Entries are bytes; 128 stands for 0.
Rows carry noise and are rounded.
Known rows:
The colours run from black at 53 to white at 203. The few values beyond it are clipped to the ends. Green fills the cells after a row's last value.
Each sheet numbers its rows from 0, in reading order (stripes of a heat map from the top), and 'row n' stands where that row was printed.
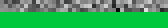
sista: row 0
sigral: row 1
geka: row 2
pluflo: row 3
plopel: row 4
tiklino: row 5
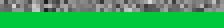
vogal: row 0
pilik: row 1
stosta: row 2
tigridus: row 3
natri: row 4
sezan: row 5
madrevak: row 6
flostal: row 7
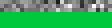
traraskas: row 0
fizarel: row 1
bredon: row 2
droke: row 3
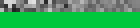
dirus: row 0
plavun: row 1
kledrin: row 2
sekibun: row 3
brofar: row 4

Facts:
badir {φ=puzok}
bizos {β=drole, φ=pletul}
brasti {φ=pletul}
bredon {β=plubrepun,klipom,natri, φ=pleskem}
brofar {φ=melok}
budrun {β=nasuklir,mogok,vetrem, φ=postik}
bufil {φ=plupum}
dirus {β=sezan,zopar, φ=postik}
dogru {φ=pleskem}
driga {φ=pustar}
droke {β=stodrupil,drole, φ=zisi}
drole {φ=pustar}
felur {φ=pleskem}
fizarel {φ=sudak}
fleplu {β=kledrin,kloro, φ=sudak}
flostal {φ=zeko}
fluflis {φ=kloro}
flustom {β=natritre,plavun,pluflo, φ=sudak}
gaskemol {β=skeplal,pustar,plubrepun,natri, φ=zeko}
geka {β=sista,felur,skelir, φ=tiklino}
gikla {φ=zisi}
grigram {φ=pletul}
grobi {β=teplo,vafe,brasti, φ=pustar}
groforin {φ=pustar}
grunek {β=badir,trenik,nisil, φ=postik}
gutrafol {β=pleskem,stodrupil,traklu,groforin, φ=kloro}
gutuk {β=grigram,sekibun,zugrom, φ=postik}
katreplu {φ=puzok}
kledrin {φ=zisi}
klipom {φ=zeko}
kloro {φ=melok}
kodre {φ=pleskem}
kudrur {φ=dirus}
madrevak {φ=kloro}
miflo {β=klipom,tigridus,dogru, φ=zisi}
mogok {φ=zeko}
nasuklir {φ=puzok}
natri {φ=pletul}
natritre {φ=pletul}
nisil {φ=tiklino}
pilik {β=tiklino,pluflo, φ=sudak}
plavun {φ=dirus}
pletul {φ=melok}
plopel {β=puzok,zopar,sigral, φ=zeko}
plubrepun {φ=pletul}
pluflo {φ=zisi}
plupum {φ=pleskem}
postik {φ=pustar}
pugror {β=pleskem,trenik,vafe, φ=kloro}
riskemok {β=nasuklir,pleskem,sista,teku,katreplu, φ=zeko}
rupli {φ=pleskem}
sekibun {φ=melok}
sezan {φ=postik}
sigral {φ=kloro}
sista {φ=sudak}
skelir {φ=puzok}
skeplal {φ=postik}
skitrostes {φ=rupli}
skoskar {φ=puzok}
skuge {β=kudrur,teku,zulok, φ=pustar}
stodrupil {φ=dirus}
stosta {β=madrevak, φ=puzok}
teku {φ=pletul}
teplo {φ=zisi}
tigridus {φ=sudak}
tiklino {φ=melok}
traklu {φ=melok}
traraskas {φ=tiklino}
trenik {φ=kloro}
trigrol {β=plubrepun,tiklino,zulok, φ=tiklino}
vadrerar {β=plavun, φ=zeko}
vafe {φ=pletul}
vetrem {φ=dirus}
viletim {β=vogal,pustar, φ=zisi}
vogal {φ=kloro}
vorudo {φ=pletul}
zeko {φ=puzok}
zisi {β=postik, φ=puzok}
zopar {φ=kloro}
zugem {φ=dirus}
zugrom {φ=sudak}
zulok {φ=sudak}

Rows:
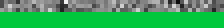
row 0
fleplu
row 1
pustar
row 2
zopar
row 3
skoskar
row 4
stodrupil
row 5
puzok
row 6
riskemok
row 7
grobi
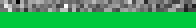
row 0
flustom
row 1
postik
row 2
bizos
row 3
kudrur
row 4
zeko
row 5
trenik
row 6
pugror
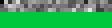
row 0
gaskemol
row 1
vetrem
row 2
natritre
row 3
skuge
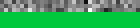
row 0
plubrepun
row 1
pleskem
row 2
klipom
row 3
trigrol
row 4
kloro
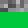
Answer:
mogok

